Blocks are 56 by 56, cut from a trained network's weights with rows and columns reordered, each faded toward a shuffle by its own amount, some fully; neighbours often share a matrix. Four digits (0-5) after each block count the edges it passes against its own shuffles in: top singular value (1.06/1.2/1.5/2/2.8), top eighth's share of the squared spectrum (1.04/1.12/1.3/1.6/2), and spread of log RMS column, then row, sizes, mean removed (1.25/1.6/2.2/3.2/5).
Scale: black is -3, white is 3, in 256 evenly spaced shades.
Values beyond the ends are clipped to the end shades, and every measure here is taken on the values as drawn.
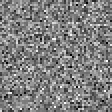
1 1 0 0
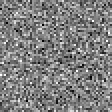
2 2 0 0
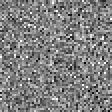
0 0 0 0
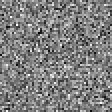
0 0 0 0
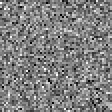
0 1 0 0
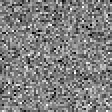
1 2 0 0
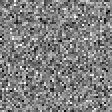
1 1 0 0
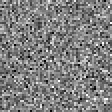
0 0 0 0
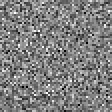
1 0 0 0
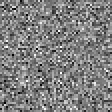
2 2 1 0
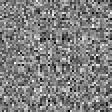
3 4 2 1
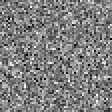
0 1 0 0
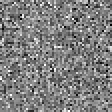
1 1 0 1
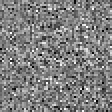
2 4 2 2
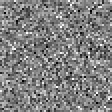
0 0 0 0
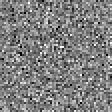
1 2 0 0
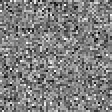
2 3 1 1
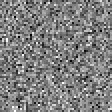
1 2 0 0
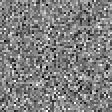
2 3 1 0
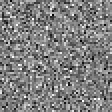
1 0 0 0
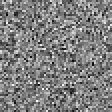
3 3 1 0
